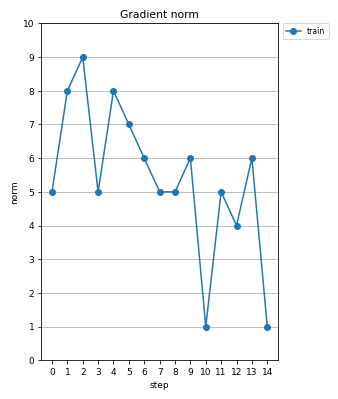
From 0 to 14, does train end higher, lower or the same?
lower
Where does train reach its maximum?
2
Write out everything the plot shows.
Title: Gradient norm
x-axis: step, ticks 0 1 2 3 4 5 6 7 8 9 10 11 12 13 14
y-axis: norm, ticks 0 1 2 3 4 5 6 7 8 9 10
Legend: train
Values:
train: 5 8 9 5 8 7 6 5 5 6 1 5 4 6 1
